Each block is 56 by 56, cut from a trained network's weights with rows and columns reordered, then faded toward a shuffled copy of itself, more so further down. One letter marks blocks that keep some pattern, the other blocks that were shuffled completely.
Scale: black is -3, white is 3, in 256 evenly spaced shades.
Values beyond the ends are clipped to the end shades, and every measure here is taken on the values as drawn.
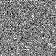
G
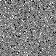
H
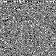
G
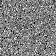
H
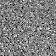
G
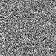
G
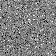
H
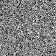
G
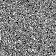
H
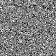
G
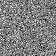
H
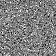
H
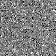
G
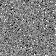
H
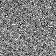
H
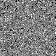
G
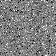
H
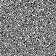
H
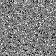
G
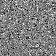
H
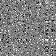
G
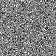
G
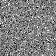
G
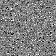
G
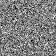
H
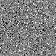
G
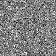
G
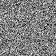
G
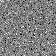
H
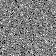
H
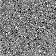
H
